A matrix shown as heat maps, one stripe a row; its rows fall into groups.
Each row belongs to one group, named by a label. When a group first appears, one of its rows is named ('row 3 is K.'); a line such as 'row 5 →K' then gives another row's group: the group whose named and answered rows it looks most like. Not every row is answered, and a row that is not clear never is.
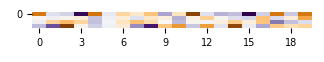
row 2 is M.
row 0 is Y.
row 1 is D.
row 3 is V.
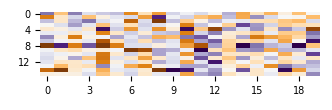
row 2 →Y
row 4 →D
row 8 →Y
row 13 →M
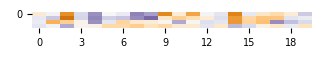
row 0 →V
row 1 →V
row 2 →M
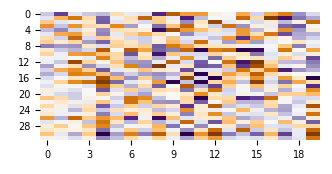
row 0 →V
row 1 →M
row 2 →D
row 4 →V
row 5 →M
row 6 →Y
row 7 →V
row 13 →Y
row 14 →M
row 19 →D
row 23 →D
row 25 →D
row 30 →D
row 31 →D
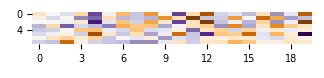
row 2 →D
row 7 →V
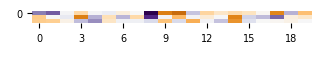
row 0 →V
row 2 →V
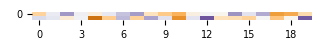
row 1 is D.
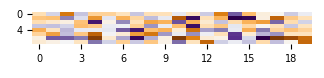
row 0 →Y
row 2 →M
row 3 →V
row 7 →D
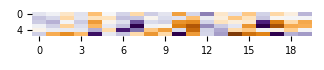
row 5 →M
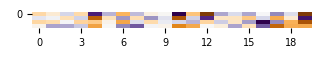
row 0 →D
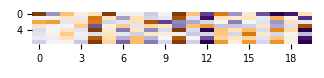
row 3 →D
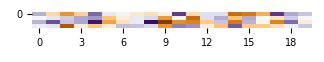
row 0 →M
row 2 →V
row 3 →Y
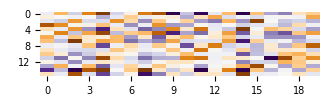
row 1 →D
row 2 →Y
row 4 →V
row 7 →Y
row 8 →D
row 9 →V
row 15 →V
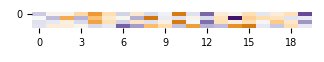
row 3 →M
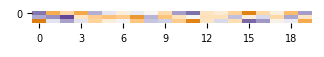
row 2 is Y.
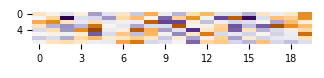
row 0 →D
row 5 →D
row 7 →M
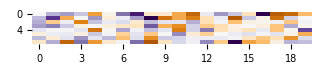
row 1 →V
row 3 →V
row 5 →D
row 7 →Y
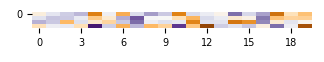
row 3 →D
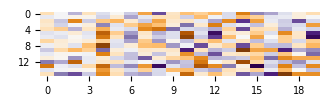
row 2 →Y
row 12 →M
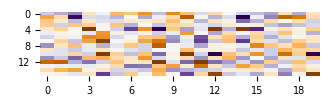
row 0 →V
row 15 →D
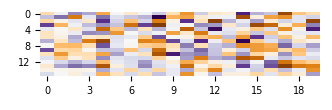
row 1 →V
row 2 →D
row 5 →V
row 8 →M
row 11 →M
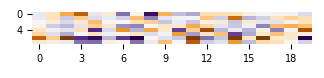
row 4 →D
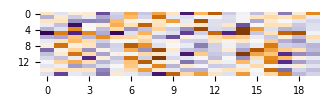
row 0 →D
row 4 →M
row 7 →M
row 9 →Y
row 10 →M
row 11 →Y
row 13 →Y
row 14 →M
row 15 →V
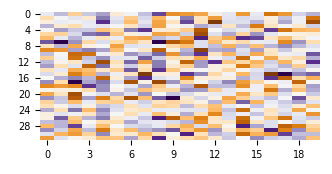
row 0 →V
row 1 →D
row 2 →D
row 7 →V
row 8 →Y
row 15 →M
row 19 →M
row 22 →Y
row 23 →D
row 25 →D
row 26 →V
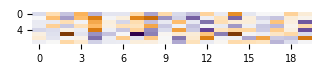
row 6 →D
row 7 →M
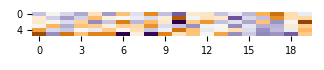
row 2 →D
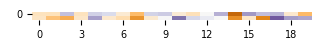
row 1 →M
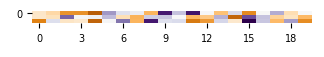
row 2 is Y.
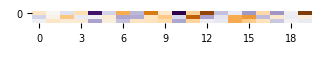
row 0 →D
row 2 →M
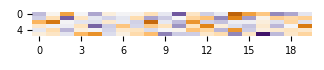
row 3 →D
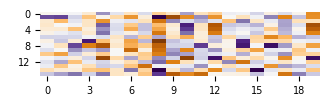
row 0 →D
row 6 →V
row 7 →Y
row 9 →Y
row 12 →V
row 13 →M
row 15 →V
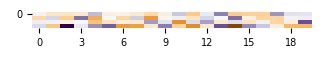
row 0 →M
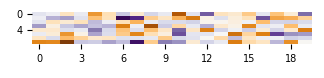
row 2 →M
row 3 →Y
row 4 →D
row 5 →M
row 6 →Y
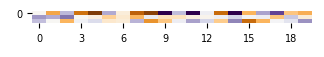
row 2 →Y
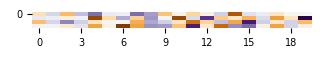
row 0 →V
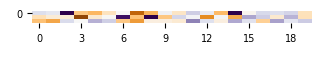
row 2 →M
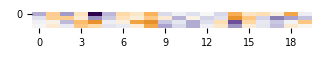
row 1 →M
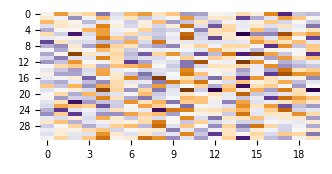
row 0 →M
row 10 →Y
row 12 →M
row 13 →M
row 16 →Y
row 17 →V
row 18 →Y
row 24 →V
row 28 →Y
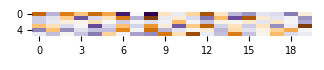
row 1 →Y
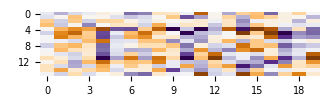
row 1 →Y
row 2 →Y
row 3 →Y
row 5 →M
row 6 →M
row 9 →M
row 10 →D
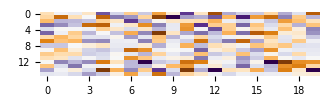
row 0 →D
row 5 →Y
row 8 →V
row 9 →M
